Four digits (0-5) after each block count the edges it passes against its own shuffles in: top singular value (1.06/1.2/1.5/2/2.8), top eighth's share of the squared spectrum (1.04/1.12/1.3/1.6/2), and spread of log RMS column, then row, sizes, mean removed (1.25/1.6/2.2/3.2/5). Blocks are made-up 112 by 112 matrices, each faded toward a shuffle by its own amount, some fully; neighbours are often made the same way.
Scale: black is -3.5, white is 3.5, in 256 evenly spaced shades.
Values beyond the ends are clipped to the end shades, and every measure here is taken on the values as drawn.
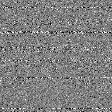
2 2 0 4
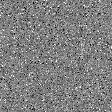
0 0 0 1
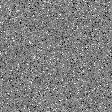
0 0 0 0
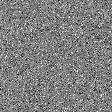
0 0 0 0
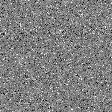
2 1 0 1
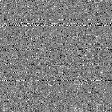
4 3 1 3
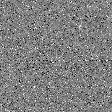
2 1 0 1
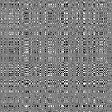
5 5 4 4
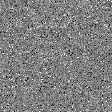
3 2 1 1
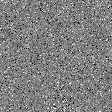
0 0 0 0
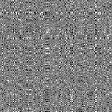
5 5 3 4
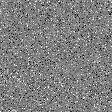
0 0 0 0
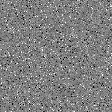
4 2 1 1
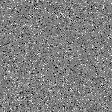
3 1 0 0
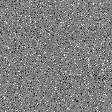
0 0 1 0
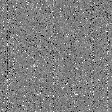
2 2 2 0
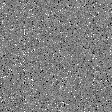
1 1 1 0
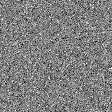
0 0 0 0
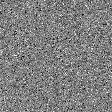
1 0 0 0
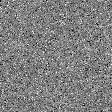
0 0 0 0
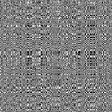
5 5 4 4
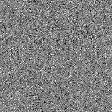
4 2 1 1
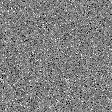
1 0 0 0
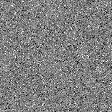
3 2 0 0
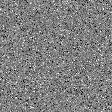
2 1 0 0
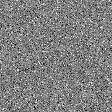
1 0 0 0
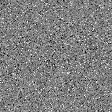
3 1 0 1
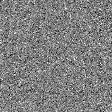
0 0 2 0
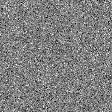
0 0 1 0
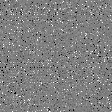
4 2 1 1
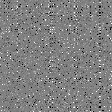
4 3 2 2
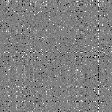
4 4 2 2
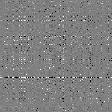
5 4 2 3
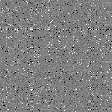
4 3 2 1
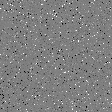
0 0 0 0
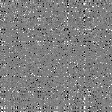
4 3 2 2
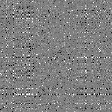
5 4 3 3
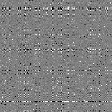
5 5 3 3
